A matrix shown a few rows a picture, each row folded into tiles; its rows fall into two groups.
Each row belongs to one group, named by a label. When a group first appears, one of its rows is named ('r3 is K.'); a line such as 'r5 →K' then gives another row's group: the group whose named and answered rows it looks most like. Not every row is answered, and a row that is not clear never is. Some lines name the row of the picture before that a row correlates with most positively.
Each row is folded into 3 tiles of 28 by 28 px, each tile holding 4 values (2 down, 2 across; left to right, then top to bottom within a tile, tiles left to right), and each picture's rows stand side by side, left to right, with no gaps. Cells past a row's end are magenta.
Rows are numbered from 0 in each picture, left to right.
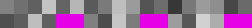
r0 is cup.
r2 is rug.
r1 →rug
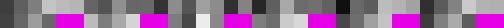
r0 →cup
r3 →rug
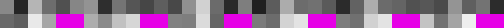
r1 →rug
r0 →rug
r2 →rug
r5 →rug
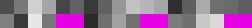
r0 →rug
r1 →cup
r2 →rug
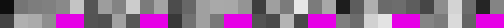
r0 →cup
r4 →rug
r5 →rug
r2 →cup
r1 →cup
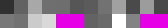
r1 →rug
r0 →rug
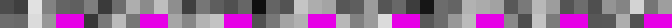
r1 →cup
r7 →cup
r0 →rug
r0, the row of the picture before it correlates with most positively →0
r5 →cup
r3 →cup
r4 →rug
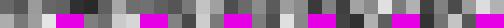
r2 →rug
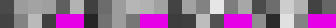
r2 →cup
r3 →rug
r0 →cup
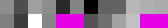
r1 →cup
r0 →rug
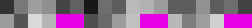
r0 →rug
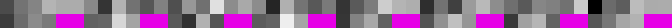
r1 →rug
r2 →cup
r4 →cup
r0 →cup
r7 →cup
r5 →cup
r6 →cup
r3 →rug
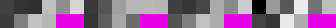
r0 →cup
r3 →cup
